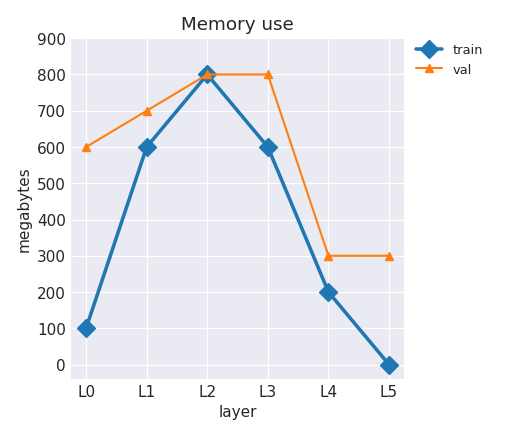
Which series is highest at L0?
val
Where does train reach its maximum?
L2
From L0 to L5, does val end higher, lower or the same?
lower
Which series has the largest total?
val
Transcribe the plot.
Title: Memory use
x-axis: layer, ticks L0 L1 L2 L3 L4 L5
y-axis: megabytes, ticks 0 100 200 300 400 500 600 700 800 900
Legend: train, val
Values:
train: 100 600 800 600 200 0
val: 600 700 800 800 300 300
